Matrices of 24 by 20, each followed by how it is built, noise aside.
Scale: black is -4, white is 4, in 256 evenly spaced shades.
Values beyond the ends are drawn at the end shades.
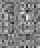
low rank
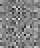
low rank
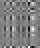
low rank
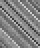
Toeplitz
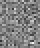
low rank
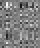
low rank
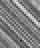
Toeplitz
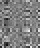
low rank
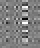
low rank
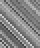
Toeplitz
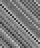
Toeplitz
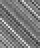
Toeplitz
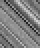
Toeplitz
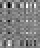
low rank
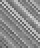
Toeplitz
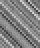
Toeplitz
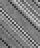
Toeplitz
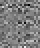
low rank
